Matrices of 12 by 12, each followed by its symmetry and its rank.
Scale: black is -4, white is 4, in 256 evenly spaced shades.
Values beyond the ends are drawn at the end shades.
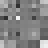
symmetric, rank two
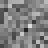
antisymmetric, full rank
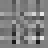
antisymmetric, rank two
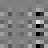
neither, rank one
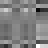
neither, rank one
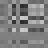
neither, rank one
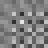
symmetric, rank two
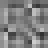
antisymmetric, rank two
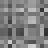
antisymmetric, rank two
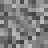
antisymmetric, full rank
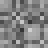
symmetric, rank two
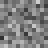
antisymmetric, full rank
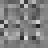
antisymmetric, rank two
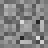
symmetric, rank two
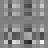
neither, rank one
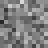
antisymmetric, full rank
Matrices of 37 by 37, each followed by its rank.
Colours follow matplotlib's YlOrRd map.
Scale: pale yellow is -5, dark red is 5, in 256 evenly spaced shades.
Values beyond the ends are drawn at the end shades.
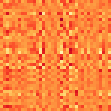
three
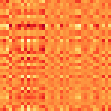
two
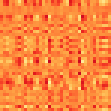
three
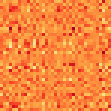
five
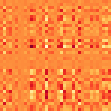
two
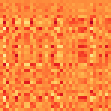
three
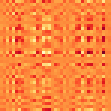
two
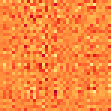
five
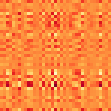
two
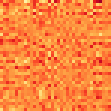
five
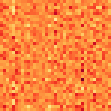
five
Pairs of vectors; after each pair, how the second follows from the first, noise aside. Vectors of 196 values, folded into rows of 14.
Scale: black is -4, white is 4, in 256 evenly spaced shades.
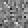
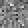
reversed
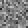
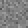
shrunk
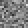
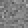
shrunk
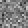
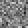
reversed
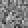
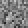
copied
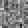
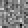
copied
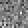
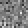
copied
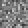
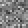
sign-scrambled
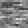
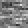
copied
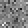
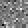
sign-scrambled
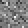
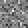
reversed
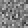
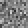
reversed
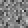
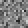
copied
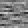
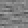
shrunk
